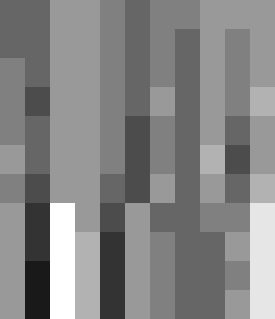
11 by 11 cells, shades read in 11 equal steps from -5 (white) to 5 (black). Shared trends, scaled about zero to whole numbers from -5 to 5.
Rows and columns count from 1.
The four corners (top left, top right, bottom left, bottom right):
1 -1 -1 -4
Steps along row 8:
up down up up down up same down same down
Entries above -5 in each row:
11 11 11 11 11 11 11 10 10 10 10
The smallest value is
-5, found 4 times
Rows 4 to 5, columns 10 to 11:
0 -2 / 1 -1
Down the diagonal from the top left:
1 1 -1 -1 0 2 -1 1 1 0 -4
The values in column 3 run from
-5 to -1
